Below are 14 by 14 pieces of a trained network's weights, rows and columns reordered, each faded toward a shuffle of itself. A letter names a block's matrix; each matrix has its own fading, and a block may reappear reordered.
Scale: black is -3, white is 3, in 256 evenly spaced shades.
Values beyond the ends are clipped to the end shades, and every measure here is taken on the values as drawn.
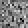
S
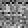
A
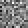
S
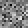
S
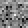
A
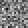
S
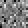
A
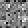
A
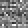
A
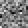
S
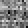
A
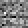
A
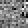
A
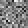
S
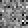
A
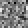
S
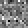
A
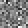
S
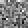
S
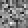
S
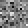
A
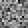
S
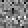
A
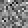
S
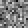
S
